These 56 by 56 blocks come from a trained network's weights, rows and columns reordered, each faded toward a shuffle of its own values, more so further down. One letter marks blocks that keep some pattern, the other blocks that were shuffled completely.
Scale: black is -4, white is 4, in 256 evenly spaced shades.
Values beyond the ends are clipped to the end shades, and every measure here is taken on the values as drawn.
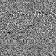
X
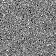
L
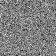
L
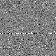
X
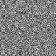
X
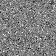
L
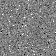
L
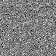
L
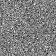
L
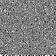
X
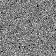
L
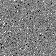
L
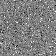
L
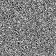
L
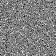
L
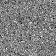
L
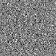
X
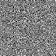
X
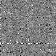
X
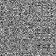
X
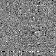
X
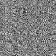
X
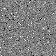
L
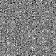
X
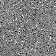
L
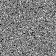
L
